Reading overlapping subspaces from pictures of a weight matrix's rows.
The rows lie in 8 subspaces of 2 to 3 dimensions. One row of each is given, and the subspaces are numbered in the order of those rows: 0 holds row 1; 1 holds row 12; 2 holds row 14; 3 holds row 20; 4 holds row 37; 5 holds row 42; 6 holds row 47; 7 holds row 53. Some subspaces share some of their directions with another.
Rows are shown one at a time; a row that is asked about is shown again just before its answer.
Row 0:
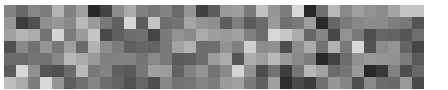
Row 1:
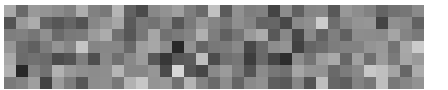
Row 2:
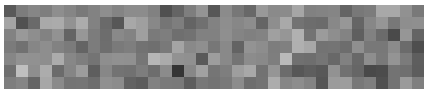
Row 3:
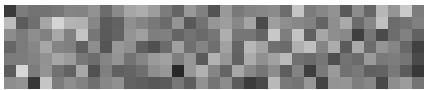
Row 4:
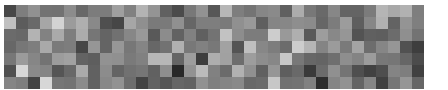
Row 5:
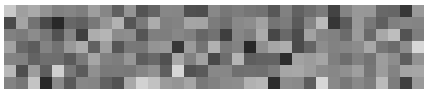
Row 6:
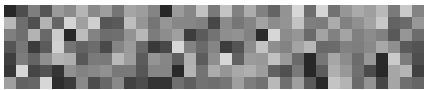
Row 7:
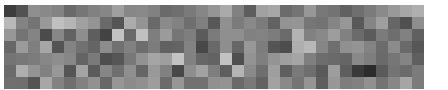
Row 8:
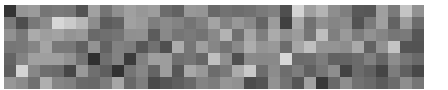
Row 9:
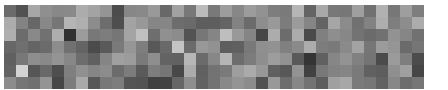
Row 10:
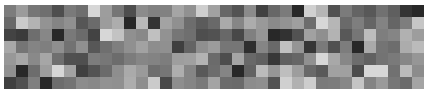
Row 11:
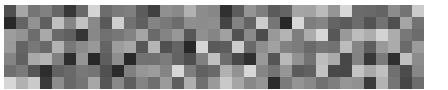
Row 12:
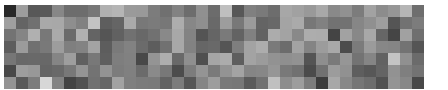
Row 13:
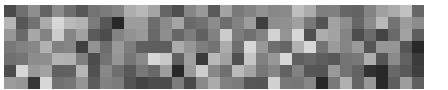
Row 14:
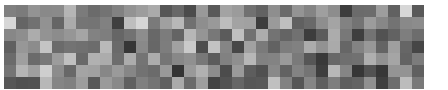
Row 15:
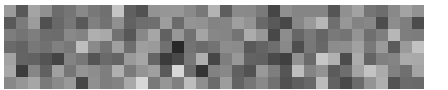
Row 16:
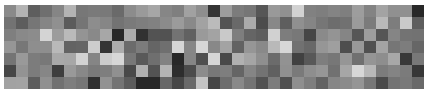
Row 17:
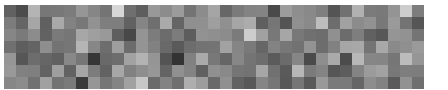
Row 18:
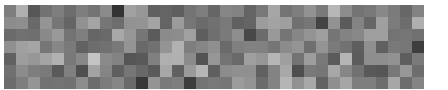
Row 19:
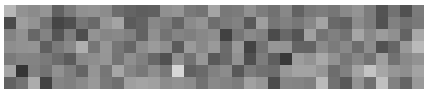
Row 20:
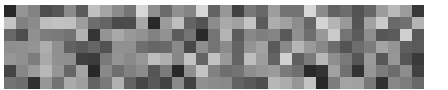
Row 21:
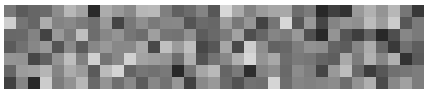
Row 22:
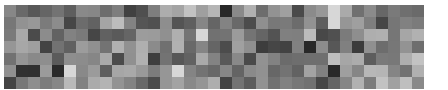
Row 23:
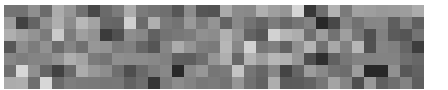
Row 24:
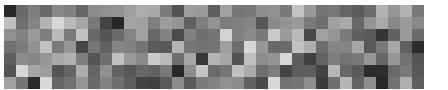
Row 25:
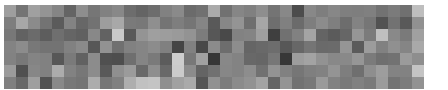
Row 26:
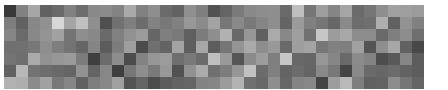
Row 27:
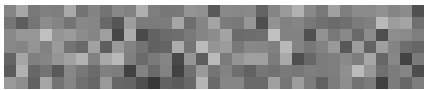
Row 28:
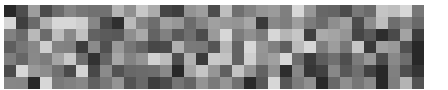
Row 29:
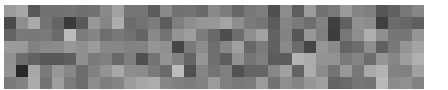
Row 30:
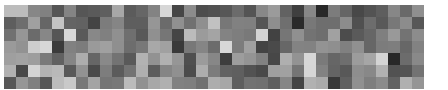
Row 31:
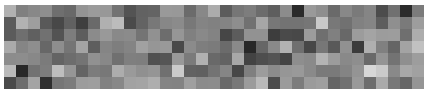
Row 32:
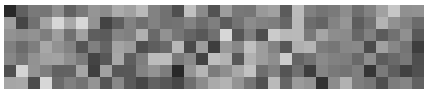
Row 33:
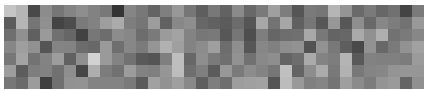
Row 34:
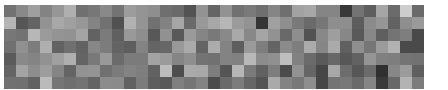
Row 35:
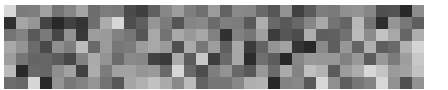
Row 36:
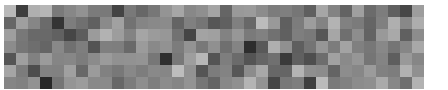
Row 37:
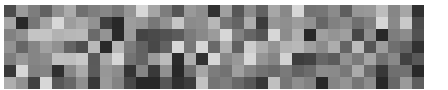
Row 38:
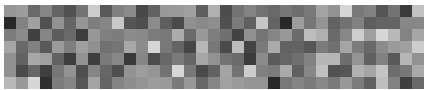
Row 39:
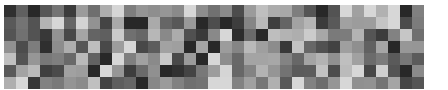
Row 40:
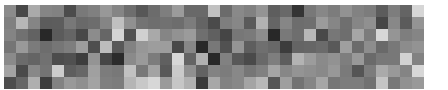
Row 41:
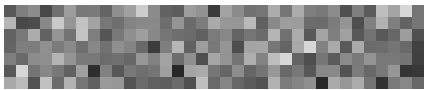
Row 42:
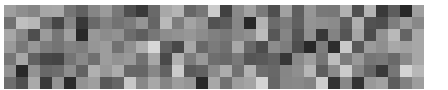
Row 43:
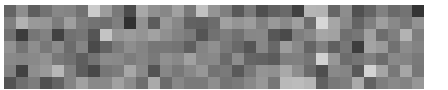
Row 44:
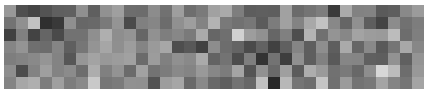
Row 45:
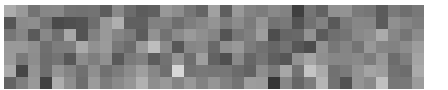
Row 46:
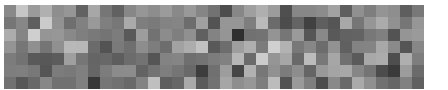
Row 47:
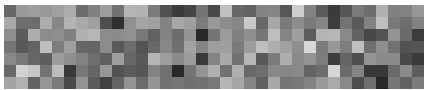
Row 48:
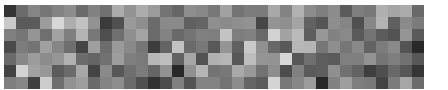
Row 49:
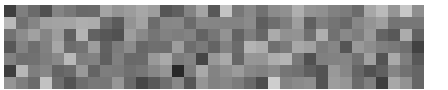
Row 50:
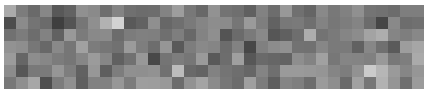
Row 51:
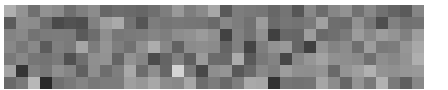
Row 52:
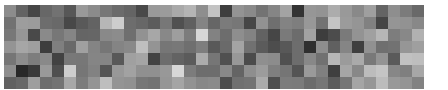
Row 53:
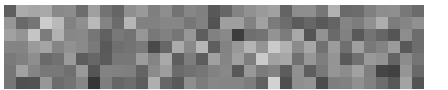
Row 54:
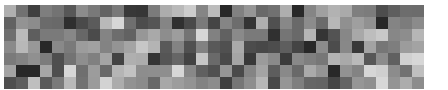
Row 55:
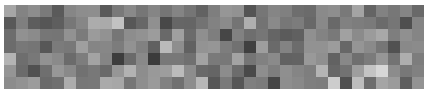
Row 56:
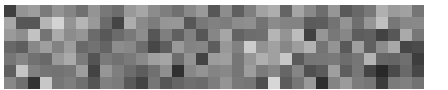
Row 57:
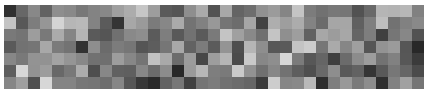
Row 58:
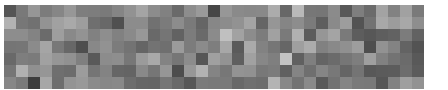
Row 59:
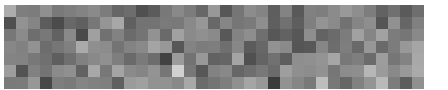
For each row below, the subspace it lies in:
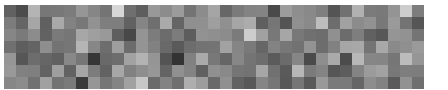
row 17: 0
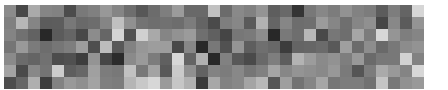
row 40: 4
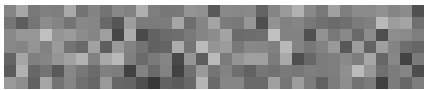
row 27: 4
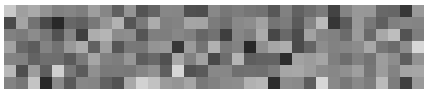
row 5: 6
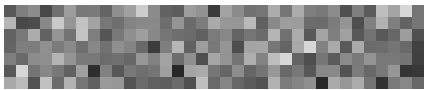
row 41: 5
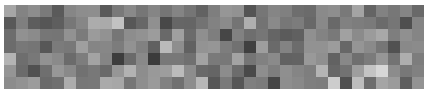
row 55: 5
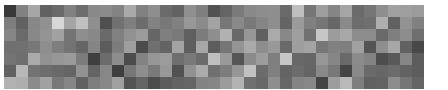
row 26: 2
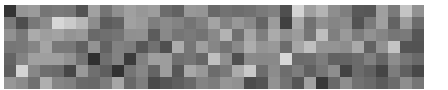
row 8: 2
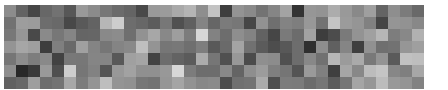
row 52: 6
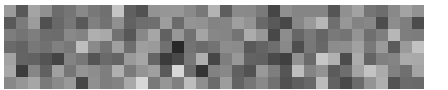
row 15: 0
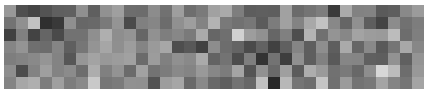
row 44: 7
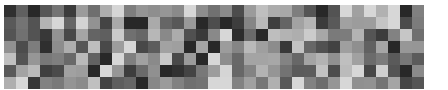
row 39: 2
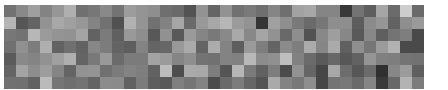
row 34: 2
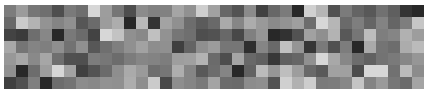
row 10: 3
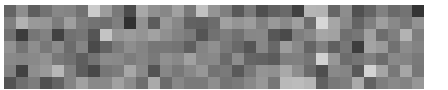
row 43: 3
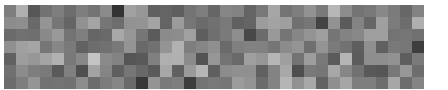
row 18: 0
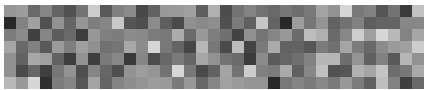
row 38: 2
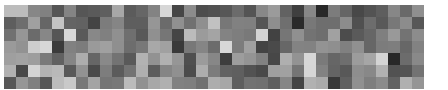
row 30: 1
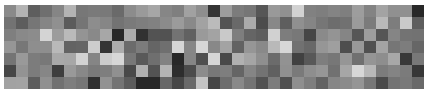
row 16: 4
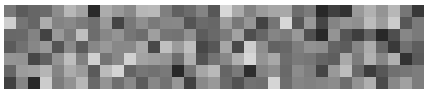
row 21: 2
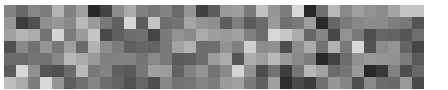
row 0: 3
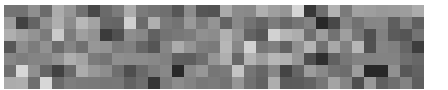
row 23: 3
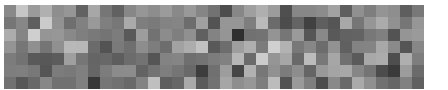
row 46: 7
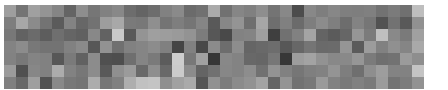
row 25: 4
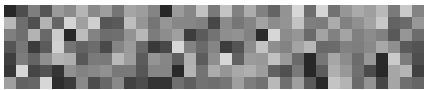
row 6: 1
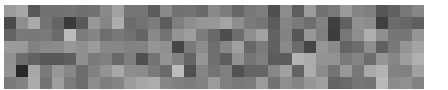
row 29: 1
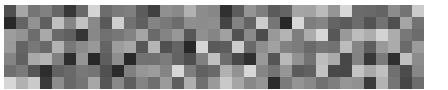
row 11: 2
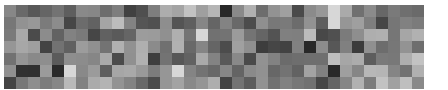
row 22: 6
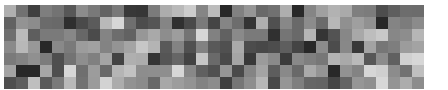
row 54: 6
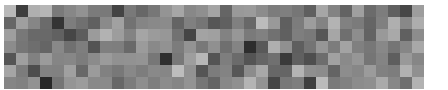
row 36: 1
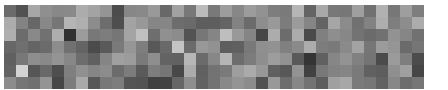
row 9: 1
